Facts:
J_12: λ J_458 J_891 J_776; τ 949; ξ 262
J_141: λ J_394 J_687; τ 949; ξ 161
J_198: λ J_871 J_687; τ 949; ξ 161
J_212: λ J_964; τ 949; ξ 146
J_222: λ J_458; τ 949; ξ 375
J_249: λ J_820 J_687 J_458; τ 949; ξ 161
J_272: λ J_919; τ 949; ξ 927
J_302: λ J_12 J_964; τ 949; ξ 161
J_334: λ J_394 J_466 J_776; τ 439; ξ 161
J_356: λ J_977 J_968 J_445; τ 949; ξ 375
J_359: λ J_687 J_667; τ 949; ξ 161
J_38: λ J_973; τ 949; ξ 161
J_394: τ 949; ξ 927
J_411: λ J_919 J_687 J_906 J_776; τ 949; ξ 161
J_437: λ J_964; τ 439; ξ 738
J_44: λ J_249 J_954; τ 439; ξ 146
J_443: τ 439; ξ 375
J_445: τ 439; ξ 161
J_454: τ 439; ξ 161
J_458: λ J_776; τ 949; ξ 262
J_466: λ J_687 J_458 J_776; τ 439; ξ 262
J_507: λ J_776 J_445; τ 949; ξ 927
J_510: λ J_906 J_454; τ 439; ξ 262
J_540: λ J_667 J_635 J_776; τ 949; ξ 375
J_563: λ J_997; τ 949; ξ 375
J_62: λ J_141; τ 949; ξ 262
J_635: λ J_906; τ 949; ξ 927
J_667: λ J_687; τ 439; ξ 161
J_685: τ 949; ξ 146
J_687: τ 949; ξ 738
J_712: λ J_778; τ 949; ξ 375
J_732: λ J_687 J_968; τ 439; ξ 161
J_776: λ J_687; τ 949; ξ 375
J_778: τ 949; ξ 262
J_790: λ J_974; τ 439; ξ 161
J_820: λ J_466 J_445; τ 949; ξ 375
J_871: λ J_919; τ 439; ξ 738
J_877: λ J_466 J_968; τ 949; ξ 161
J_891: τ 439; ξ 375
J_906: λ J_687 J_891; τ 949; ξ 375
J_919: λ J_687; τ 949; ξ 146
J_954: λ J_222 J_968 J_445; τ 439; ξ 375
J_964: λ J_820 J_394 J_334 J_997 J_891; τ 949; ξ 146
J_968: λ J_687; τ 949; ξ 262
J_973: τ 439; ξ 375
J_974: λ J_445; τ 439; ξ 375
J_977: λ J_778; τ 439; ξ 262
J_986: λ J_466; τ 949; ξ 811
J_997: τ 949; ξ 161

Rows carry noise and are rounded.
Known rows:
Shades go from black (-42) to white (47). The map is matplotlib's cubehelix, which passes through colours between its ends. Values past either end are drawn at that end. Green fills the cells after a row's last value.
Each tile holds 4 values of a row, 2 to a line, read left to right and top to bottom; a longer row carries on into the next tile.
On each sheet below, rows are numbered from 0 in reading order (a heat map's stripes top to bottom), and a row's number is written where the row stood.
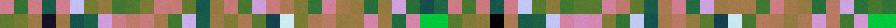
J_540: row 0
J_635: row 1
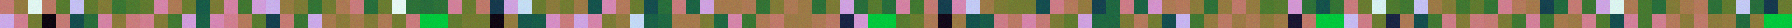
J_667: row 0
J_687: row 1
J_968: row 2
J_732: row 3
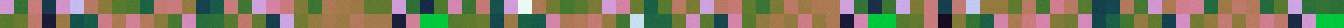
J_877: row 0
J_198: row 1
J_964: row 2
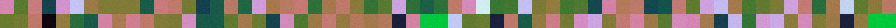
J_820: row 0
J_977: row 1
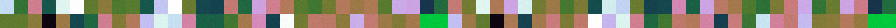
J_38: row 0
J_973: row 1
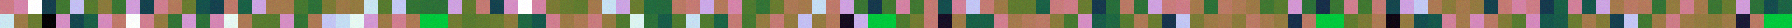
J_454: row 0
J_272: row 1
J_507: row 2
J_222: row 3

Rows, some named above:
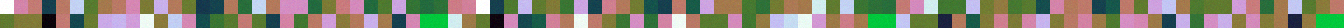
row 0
J_997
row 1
J_454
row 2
J_977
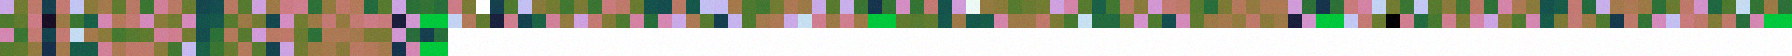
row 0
J_964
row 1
J_510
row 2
J_198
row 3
J_891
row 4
J_411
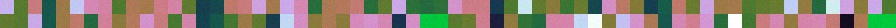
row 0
J_212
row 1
J_778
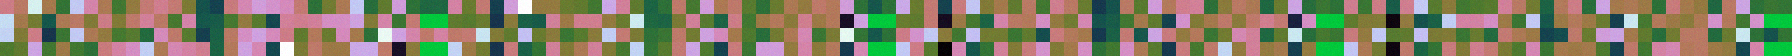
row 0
J_437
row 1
J_919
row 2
J_964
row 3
J_635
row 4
J_712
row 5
J_871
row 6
J_445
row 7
J_466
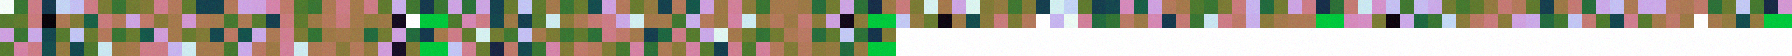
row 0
J_986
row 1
J_62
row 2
J_973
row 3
J_790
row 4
J_62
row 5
J_732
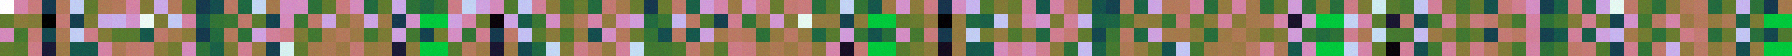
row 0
J_997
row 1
J_974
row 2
J_394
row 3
J_44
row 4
J_356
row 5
J_141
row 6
J_906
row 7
J_954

